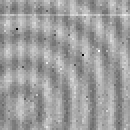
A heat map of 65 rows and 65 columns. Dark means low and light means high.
Slope: none. Rings: centred on the bottom left. Stripes: upright, repeating 10 times. Odd lines: row 8. Histogram: bell-shaped.
